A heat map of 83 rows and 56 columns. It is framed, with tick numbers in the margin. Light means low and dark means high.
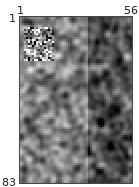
Average level on the scale: 60%. Grain: blotchy. Roughest part: top left. Odd patch: rougher, in the top left. Seam: vertical, 60% of the way across, the right part higher.
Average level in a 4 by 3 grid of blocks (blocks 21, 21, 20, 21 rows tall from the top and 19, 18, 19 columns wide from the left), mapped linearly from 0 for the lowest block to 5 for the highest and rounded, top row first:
014 / 014 / 115 / 015
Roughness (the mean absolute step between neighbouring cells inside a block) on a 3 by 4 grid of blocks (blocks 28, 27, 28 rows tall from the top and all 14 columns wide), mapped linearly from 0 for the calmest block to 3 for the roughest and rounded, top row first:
3100 / 0000 / 0000
